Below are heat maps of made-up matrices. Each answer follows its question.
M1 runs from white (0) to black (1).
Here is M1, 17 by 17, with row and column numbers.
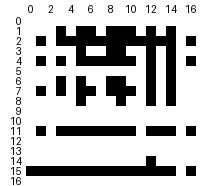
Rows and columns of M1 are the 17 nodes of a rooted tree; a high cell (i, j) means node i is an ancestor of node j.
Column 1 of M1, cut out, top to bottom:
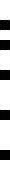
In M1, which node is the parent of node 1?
7
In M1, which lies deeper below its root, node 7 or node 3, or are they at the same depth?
node 3
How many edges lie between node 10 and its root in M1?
6
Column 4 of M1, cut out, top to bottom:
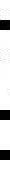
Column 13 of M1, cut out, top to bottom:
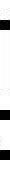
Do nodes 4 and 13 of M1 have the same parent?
yes
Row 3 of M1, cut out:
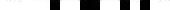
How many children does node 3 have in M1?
1
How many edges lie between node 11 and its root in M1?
2
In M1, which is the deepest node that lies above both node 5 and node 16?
4
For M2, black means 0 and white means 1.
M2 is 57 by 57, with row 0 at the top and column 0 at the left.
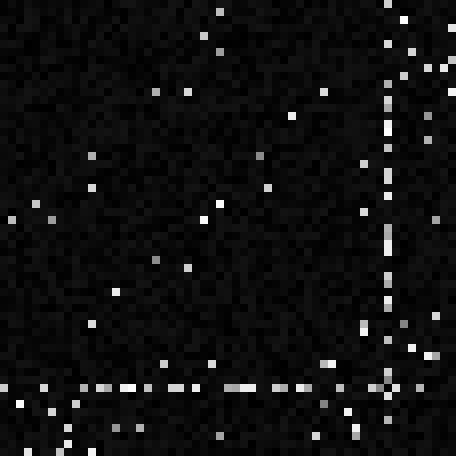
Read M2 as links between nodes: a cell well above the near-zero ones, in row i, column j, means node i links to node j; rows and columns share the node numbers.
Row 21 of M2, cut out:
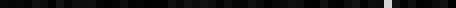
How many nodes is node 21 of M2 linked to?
1
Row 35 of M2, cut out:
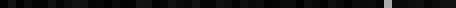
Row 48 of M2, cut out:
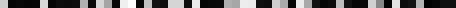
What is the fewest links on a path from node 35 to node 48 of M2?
1
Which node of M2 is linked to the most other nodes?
node 48
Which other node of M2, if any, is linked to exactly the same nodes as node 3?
node 7
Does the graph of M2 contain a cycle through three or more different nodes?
no
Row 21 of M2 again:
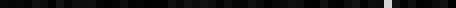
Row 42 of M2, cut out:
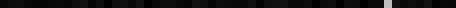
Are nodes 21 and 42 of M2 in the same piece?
yes
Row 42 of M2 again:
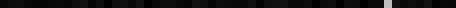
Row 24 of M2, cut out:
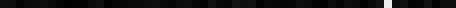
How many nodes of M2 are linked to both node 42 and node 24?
1
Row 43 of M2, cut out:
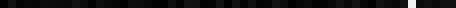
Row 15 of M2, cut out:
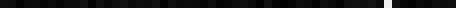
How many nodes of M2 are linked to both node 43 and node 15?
0
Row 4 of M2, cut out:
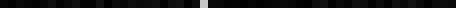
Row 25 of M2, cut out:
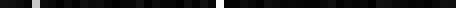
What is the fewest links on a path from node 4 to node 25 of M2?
1
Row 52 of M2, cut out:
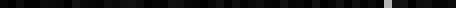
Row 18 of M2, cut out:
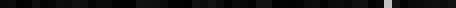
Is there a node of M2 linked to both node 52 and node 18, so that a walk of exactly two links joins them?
yes
